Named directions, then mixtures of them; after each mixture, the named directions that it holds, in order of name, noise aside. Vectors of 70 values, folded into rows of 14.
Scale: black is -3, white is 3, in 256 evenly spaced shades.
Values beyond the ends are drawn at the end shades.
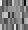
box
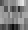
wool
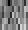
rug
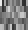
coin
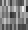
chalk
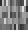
box, chalk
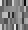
box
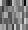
box, rug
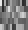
coin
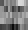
wool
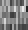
chalk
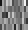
box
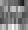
wool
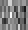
chalk, rug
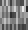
chalk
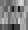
rug, wool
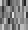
coin, rug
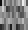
coin, wool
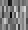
chalk, rug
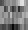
wool
